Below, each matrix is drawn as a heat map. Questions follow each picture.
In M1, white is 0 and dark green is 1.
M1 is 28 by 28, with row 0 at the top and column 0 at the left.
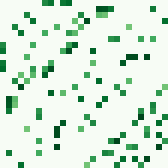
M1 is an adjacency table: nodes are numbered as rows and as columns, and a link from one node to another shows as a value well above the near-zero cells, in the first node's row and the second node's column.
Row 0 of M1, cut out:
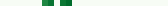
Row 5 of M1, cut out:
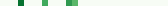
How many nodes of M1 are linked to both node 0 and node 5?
2
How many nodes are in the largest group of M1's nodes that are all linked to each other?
3
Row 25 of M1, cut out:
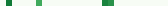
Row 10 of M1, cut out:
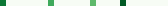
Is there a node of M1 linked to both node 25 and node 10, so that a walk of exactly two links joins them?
no
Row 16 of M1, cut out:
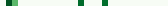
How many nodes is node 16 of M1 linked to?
4
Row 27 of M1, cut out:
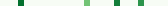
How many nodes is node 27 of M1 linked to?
4
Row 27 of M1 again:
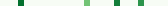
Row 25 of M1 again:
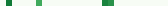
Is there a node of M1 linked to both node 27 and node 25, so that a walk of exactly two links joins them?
no
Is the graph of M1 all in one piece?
yes
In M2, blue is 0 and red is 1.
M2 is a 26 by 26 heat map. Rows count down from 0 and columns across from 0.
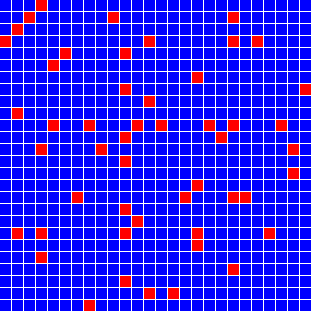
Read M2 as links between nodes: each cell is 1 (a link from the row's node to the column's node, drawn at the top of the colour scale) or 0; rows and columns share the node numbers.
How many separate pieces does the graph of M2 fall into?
1
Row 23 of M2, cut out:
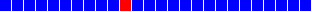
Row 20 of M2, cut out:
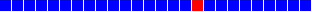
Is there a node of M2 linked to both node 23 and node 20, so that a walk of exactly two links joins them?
no
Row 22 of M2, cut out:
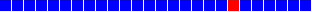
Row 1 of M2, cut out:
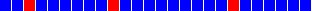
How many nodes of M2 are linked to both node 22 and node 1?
1
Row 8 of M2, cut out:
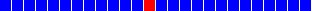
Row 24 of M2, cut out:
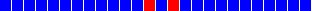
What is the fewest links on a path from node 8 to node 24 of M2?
2
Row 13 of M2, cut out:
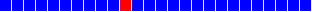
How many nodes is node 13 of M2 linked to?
1
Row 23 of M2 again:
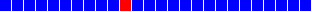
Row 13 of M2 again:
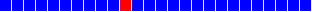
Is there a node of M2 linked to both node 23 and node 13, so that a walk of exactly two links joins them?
yes
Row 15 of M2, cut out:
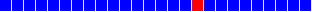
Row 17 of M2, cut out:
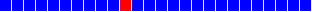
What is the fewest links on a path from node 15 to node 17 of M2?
4
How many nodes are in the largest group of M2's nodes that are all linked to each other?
2
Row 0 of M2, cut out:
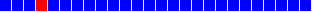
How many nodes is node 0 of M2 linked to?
1
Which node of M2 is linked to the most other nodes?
node 10
